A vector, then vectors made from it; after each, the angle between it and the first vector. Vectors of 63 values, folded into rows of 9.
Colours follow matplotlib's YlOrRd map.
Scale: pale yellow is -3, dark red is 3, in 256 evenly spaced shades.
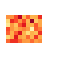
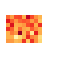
orthogonal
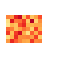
nearly parallel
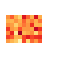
orthogonal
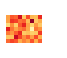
nearly parallel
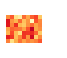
nearly opposite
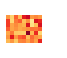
partly opposed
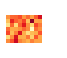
nearly parallel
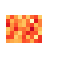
nearly opposite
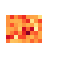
partly opposed
